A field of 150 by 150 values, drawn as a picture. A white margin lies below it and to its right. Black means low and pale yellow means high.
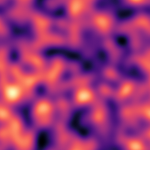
The middle left is the ninth with the highest average. The field is smooth, with broad soft blobs. There are no lone odd cells. Neither half mirrors the other.
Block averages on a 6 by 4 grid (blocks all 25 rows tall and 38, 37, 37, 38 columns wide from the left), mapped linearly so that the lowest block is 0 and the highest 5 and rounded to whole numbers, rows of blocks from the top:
2 2 3 1
1 3 2 2
3 2 0 2
5 2 3 3
3 3 2 3
4 1 1 3
